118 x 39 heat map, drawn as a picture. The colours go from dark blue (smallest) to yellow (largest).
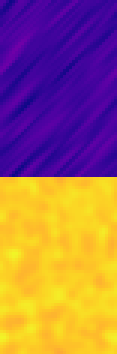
It is made of 2 by 1 panels. Panel 1,1: very low, slanting up to the right, faint in contrast. Panel 2,1: very high, blotchy, faint in contrast.
